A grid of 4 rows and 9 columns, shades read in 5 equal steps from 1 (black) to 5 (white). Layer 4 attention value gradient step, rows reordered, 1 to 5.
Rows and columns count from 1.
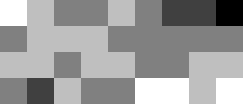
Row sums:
27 30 33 34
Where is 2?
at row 1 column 7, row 1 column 8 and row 4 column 2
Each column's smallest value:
3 2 3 3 3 3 2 2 1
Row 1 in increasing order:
1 2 2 3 3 3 4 4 5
